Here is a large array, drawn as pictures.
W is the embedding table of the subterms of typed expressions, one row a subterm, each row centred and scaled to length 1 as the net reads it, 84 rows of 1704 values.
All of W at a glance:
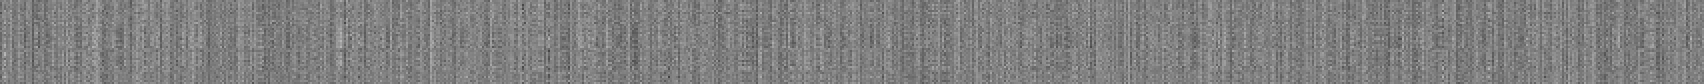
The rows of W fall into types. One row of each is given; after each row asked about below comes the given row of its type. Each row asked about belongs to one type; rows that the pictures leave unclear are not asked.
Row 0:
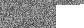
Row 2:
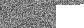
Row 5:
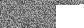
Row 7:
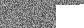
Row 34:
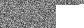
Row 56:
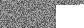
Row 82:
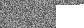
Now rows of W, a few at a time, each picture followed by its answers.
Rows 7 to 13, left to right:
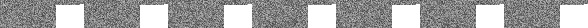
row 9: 82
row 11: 82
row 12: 5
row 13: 5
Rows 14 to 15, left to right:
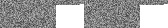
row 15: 7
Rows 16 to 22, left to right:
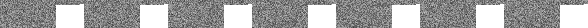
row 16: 7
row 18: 0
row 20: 2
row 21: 0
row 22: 5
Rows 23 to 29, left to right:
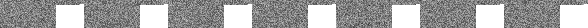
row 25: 7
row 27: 0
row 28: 56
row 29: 34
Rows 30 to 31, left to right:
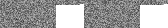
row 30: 82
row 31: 34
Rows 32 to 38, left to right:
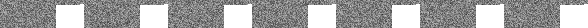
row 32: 56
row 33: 56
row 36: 56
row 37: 0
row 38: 0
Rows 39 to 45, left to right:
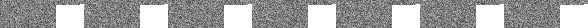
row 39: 5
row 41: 34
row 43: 82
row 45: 0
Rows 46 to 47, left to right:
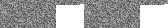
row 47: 56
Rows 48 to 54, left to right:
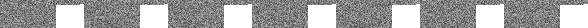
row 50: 82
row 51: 7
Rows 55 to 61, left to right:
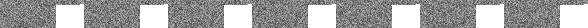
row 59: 5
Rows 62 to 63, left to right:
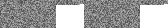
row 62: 34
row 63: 56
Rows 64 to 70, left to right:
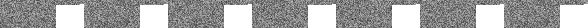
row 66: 5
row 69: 56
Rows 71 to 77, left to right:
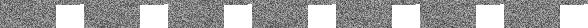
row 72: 2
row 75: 82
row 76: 2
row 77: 56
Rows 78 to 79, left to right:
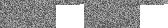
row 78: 82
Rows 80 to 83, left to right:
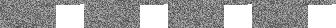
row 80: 2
